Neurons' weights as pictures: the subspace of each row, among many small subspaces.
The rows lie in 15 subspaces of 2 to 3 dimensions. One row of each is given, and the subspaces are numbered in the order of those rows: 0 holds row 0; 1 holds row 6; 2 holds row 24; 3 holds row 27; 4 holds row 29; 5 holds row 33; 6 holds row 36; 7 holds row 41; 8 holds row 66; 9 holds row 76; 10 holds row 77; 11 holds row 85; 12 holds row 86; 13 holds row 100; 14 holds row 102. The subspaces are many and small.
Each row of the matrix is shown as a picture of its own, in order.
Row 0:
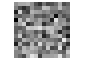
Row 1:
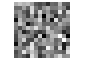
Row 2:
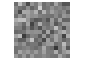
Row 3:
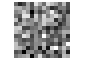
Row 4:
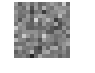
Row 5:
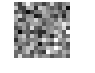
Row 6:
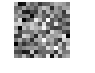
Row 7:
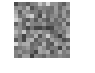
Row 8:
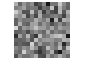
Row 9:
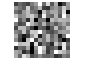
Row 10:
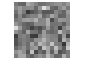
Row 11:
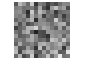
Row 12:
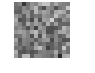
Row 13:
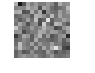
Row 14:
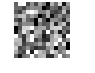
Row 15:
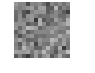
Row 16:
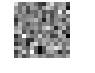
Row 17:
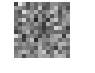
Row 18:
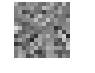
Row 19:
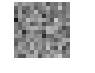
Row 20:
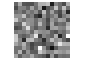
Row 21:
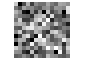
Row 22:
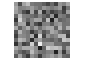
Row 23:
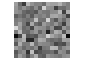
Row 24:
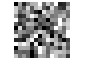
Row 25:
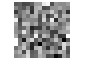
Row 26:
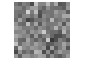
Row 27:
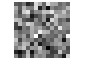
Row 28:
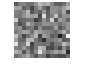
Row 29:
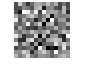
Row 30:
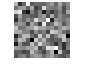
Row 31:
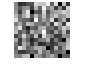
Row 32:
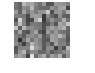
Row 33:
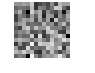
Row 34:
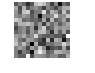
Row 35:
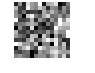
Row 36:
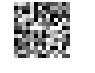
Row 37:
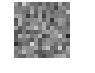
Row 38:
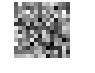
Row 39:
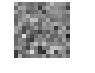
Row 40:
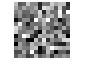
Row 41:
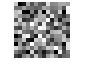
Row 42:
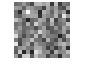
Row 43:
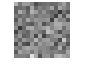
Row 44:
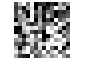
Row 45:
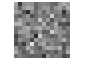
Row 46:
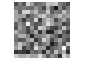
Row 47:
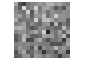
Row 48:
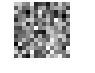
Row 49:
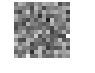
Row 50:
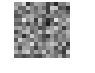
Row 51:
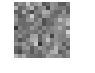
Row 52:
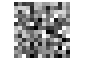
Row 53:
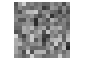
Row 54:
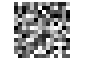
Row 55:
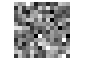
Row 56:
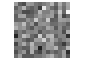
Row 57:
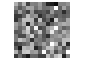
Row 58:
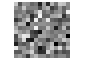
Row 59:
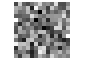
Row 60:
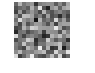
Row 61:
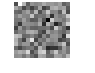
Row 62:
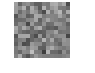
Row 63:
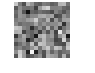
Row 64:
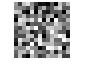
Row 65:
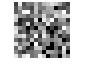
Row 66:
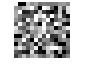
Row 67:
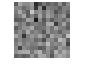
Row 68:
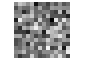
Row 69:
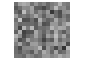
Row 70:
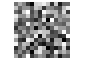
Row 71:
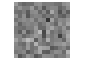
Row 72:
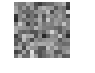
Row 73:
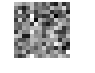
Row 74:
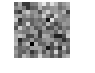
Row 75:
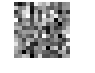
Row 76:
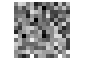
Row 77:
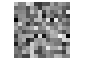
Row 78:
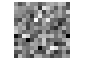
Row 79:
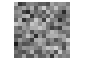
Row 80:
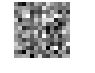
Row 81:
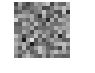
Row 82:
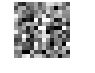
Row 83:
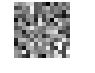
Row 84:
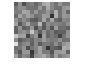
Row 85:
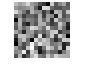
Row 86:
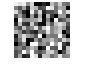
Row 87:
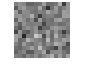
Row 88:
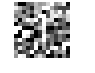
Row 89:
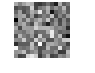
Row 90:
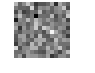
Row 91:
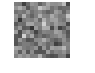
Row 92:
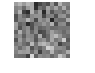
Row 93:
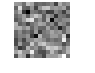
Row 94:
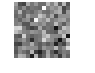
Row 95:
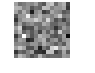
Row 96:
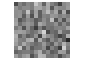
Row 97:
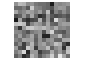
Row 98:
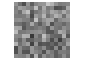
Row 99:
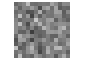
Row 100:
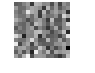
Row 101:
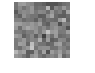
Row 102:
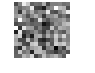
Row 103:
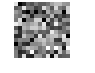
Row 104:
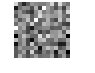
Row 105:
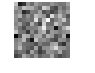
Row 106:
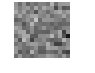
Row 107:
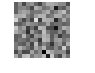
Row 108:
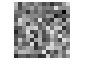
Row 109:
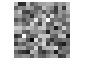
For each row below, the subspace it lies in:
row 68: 6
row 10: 3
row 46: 1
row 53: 3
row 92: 9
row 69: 14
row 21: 7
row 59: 2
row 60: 6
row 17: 8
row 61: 8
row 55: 3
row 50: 1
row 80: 12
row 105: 8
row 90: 2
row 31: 9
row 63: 3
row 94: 9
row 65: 7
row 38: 7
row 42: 13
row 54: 6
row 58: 0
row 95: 12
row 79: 1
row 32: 14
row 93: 3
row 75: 12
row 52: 0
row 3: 12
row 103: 1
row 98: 5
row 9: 0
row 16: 12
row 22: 4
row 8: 6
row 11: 13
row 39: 12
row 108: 7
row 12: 4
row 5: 2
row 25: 11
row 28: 10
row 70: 5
